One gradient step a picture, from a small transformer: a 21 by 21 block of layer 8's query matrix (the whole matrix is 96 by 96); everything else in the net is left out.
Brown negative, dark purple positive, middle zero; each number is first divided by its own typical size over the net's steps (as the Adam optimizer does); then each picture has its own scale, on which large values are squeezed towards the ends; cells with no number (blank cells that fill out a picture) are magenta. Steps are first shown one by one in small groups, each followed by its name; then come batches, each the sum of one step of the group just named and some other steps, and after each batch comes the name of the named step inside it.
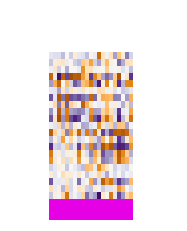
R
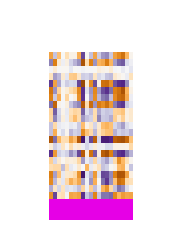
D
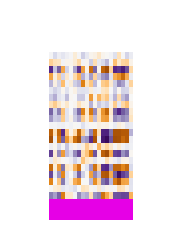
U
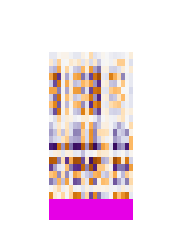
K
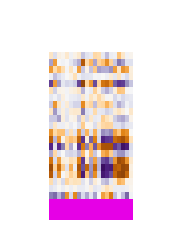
D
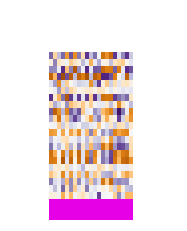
R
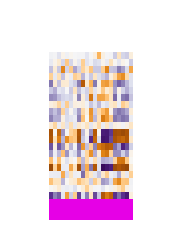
U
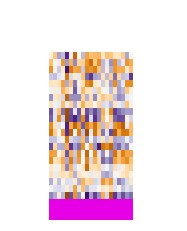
R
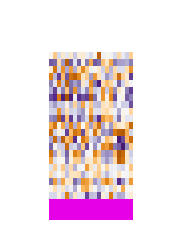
R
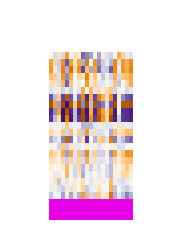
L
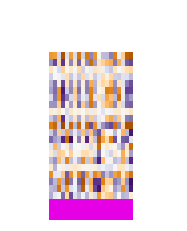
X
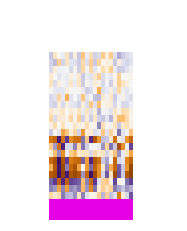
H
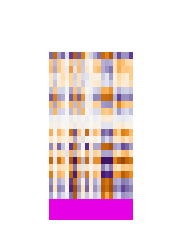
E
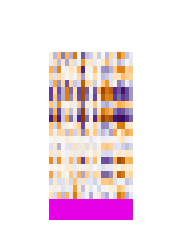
E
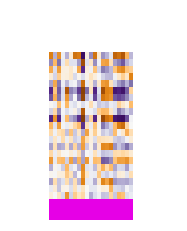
E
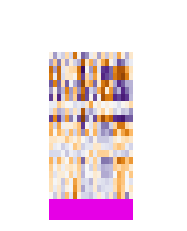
E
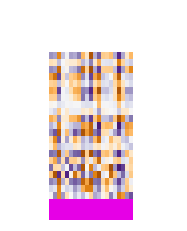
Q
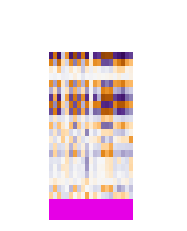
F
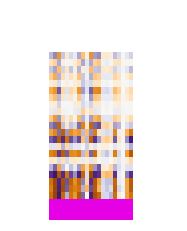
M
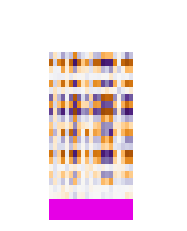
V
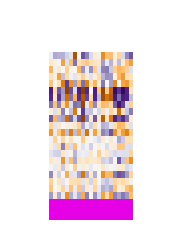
V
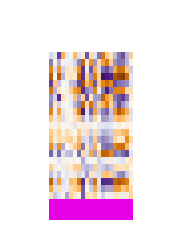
F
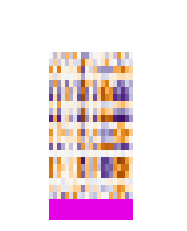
F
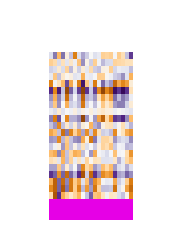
M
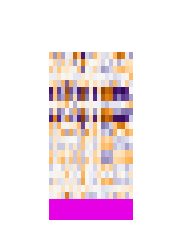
V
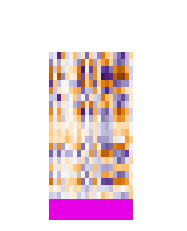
F
